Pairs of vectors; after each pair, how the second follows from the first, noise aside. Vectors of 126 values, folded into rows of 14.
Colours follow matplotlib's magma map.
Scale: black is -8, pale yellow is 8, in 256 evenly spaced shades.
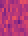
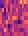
scaled up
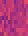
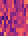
scaled up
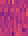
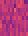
wrapped around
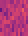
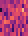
scaled up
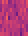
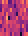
scaled up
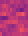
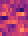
scaled up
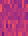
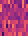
scaled up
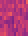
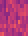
wrapped around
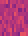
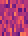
scaled up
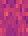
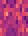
scaled up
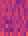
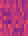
wrapped around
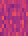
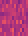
wrapped around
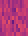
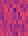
wrapped around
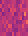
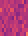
wrapped around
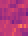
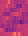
wrapped around
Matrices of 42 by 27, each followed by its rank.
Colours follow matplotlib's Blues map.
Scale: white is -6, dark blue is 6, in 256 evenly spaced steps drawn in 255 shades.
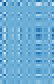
one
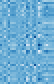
three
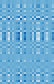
one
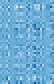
three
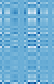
one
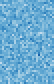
full rank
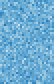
full rank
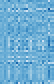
three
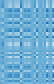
one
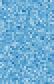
full rank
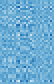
three
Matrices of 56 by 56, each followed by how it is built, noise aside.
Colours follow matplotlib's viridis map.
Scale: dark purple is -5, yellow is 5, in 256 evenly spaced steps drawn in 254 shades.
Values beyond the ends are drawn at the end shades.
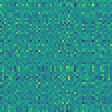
low rank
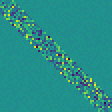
banded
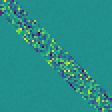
banded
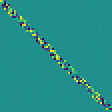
banded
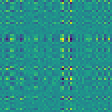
low rank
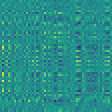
low rank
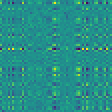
low rank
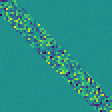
banded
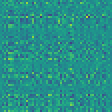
low rank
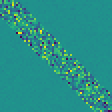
banded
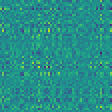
low rank
